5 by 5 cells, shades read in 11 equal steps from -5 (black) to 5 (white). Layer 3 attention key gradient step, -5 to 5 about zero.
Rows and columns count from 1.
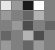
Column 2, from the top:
1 0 1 0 0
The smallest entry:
-4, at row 1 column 3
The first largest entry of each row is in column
4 4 2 3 1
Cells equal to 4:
1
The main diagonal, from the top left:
4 0 -2 -2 0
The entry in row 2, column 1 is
1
